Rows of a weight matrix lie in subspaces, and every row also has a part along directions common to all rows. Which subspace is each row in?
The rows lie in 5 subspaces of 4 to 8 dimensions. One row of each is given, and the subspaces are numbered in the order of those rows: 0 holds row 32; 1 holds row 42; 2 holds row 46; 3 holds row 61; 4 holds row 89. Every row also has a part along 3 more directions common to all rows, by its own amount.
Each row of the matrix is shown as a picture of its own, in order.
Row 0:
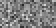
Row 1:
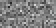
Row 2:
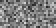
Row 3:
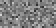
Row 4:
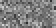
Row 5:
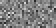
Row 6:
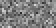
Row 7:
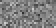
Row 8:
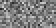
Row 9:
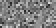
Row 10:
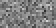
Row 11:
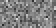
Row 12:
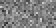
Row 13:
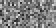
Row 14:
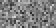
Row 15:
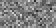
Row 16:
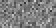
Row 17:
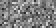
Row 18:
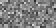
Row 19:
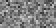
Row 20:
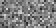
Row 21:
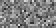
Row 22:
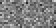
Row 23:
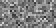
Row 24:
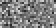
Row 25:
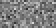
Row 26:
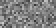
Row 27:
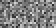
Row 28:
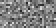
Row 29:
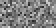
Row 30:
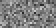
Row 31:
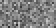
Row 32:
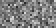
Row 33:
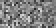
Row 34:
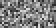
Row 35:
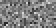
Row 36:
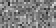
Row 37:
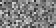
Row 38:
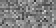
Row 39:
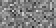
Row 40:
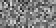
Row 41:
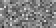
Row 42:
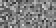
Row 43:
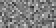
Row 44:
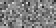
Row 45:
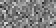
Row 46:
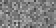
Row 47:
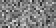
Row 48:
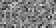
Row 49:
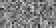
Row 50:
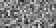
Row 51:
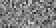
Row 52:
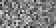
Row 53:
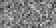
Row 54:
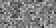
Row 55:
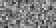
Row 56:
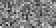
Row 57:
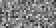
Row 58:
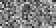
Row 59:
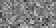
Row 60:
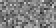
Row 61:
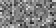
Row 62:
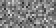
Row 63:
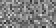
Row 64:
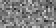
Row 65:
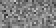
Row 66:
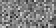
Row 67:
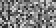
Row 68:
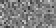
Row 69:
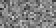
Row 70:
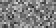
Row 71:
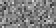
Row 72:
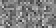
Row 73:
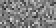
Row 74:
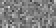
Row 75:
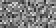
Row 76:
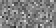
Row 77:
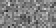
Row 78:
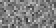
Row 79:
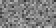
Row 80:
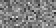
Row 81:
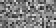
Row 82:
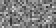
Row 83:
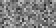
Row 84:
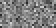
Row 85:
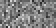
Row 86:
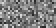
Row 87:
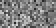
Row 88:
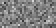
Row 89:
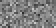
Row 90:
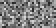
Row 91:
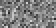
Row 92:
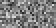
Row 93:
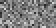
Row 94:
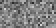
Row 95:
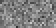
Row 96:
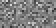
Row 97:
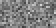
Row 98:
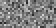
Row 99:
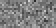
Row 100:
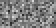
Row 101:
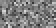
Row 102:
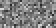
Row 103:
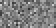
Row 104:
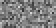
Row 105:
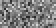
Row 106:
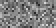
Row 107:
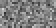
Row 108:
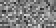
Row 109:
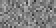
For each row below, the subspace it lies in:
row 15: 1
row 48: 3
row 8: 0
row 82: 3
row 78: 0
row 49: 0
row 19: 2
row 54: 0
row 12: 4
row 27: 0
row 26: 4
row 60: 2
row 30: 4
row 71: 3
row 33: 2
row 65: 4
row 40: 0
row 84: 3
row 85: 2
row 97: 3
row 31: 2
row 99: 1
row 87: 2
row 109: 1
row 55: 1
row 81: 4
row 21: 3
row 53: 0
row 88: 3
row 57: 3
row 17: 0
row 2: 3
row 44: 3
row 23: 1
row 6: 4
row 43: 0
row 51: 1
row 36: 2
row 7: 4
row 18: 1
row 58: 3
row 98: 1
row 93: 1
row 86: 1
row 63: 1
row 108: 4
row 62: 1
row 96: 1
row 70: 0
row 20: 4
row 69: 3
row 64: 1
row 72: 3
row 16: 1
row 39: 1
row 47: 2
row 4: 2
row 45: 4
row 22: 3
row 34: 2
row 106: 3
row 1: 4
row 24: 0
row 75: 0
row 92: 0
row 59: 3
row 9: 4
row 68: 3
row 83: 3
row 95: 0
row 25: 0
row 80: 3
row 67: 1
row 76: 0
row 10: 1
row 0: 3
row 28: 4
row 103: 2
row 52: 2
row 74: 0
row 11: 2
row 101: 4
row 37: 2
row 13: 2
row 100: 3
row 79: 3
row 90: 0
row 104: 0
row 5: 1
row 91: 4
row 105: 2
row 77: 2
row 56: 3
